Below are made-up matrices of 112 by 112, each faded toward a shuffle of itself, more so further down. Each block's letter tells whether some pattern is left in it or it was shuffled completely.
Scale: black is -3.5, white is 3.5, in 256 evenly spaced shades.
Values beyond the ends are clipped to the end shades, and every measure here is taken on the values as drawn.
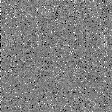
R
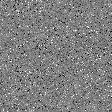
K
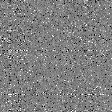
R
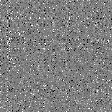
R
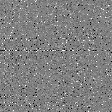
R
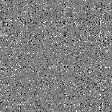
R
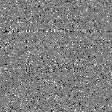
R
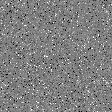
K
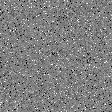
K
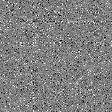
R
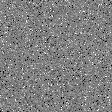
K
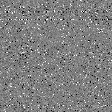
R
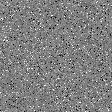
K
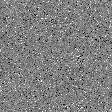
K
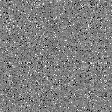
R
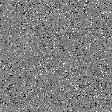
R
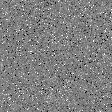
K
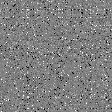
R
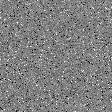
K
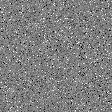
K
